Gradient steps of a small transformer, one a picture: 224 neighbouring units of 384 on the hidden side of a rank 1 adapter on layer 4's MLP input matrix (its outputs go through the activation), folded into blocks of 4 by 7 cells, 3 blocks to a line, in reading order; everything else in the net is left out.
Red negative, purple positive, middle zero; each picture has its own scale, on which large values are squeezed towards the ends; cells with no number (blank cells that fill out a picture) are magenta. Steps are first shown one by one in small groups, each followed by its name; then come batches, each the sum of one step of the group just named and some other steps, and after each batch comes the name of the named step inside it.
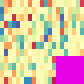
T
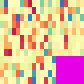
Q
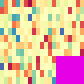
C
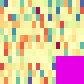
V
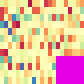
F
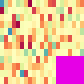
F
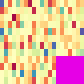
F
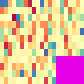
Q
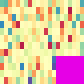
V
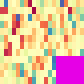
Q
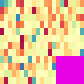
F
